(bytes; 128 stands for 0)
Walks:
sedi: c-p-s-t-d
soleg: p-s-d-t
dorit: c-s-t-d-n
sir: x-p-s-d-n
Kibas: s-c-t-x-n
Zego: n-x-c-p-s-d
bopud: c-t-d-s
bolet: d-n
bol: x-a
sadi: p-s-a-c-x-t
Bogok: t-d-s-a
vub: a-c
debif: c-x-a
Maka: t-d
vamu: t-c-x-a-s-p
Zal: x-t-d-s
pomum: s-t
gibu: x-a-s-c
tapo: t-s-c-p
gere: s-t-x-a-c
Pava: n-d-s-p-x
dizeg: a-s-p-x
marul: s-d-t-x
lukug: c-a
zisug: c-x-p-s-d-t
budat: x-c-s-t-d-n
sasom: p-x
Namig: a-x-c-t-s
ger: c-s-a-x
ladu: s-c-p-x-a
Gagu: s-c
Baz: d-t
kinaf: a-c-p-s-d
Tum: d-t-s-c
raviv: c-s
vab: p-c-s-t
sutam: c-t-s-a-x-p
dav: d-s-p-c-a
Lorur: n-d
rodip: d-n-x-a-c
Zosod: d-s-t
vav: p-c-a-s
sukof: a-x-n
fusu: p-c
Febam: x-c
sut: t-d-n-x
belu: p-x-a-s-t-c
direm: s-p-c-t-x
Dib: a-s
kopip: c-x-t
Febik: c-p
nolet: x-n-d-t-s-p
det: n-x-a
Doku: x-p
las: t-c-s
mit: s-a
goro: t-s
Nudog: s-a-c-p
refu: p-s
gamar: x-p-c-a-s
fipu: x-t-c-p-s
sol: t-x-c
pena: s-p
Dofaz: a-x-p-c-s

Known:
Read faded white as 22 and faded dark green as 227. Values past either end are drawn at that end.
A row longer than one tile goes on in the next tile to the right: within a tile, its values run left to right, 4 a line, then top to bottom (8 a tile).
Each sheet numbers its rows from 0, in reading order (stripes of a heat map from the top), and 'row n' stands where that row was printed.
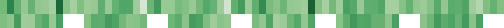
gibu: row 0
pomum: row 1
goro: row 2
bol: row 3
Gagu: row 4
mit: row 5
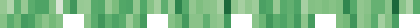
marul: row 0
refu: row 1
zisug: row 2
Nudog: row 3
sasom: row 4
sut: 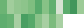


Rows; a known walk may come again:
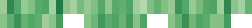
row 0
vab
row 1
mit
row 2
sadi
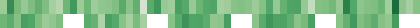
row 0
las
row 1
sut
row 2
direm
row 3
pena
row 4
Febik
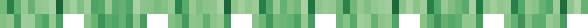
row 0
gibu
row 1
Nudog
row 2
zisug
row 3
ger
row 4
Febam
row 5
sedi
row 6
fusu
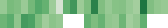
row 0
goro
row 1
fipu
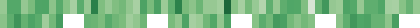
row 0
refu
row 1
vamu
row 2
bol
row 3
marul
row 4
Gagu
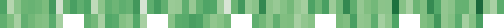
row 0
rodip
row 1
bolet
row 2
pomum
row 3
sol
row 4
sir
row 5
sasom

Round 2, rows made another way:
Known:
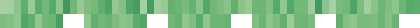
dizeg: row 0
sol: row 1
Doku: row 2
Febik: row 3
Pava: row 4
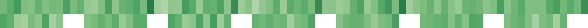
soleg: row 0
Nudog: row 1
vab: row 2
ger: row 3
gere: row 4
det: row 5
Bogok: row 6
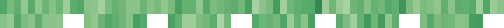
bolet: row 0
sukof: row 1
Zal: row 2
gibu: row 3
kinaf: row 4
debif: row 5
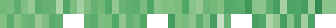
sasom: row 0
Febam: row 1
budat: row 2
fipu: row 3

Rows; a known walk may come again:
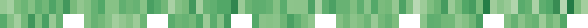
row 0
kinaf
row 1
marul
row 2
gibu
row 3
Lorur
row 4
Febik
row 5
gere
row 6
direm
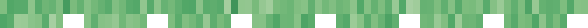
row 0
bopud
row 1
goro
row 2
fusu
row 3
sukof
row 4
kopip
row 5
Doku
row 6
Febam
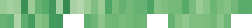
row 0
Dofaz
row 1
Dib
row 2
Pava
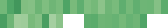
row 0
soleg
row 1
bol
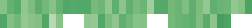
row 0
dorit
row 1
bolet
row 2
det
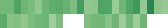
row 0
Zosod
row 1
tapo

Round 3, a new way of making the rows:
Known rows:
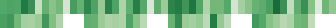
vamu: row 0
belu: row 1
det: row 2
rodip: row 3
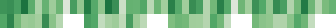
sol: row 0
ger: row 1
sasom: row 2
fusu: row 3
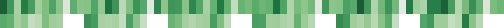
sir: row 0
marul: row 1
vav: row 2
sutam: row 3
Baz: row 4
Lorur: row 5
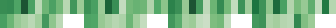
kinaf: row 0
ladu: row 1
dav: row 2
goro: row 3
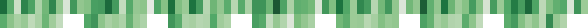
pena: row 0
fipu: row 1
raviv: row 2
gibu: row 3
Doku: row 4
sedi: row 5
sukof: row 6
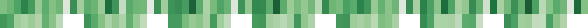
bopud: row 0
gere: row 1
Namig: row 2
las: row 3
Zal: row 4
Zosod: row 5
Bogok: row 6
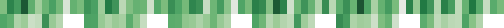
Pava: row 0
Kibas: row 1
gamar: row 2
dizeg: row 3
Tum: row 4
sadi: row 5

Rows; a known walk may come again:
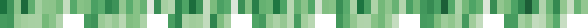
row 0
budat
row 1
Zal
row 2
sut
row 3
debif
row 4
Gagu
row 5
Namig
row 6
bolet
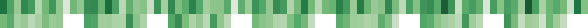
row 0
Doku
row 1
tapo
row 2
kopip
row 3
fusu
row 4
vab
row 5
Dofaz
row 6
mit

